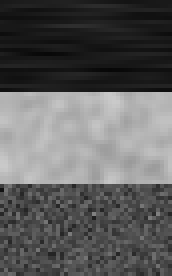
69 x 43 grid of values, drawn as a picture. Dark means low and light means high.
The table splits into 3 rows of 1 panel. Panel 1,1: very low, streaked across, faint in contrast. Panel 2,1: high, blotchy, faint in contrast. Panel 3,1: low, fine-grained.
